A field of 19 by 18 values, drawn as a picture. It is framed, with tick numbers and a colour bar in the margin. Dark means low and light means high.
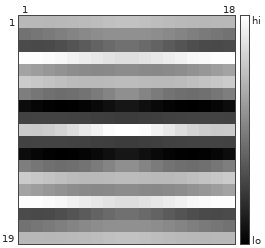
Grain: streaks across. Mirror symmetry: left to right and top to bottom. Seam: none.
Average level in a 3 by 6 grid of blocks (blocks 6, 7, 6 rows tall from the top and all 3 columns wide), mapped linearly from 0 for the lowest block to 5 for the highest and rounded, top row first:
555555 / 001100 / 555555
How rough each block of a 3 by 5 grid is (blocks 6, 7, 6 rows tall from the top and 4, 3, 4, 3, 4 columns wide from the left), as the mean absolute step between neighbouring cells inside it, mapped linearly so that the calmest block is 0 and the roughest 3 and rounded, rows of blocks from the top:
1 1 0 1 1
2 3 3 3 2
1 1 0 1 1
